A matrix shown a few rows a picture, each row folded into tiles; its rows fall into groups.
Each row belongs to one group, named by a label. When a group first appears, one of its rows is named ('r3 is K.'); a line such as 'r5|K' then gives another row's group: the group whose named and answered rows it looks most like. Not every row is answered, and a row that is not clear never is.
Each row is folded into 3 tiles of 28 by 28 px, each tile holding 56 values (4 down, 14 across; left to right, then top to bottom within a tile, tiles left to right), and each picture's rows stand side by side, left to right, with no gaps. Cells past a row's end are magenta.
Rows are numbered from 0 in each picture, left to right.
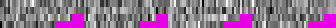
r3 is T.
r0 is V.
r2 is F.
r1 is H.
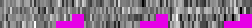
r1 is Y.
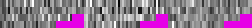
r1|F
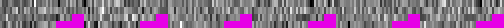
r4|V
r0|Y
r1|V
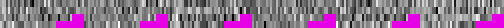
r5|F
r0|T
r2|H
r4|T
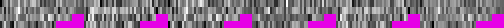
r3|Y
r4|H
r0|V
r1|H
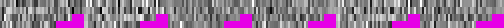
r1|F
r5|T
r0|H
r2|T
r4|F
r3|T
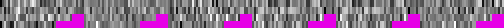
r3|H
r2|V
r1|T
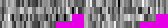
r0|H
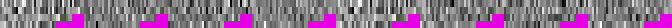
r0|F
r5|T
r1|V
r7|T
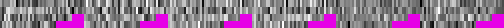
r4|V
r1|F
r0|H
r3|F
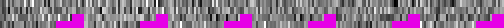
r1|F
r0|V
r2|T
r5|T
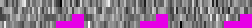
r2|V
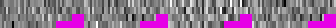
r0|V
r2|F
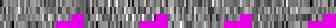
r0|V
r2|T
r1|V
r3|Y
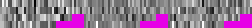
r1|T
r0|F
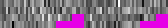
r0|V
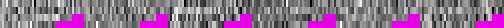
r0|F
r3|Y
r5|H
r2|H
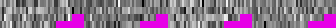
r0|H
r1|Y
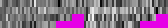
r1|H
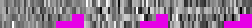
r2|H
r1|F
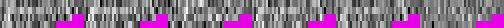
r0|H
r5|V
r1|H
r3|H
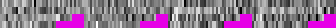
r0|F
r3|H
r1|T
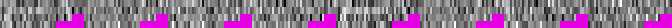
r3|T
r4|H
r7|V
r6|T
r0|H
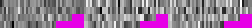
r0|V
